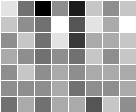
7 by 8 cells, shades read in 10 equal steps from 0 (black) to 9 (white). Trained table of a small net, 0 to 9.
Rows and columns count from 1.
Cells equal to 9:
2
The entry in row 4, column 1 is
6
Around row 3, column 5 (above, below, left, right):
3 4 8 6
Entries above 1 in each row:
6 8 8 8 8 8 8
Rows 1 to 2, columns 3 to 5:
0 5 1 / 4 9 3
